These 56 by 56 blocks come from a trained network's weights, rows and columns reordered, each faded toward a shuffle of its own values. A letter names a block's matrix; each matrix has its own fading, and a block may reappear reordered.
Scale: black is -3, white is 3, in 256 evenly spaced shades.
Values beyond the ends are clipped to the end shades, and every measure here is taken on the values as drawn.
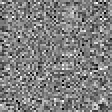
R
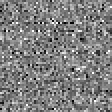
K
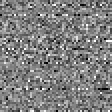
K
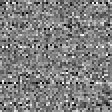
K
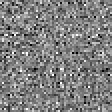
K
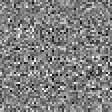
R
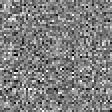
R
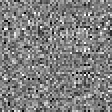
R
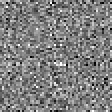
R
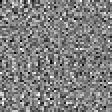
R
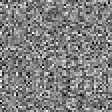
R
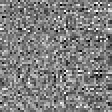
R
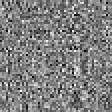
R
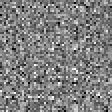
R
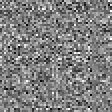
R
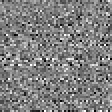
K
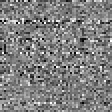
K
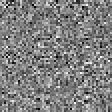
R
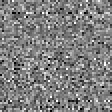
K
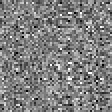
R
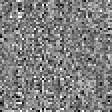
R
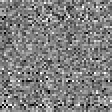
K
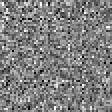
R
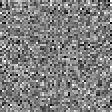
R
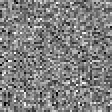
R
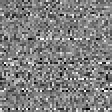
K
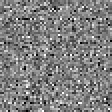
K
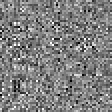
R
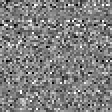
K
